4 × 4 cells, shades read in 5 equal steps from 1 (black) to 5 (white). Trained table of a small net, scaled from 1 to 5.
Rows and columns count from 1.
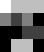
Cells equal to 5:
1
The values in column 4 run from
1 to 4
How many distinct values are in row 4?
2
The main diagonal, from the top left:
5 2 2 1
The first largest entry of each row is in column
1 1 3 2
